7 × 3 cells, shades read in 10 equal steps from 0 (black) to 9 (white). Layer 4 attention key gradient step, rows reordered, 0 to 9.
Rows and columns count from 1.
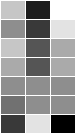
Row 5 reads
5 5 5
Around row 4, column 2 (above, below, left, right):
3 5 6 6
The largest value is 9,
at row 1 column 3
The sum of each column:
36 27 39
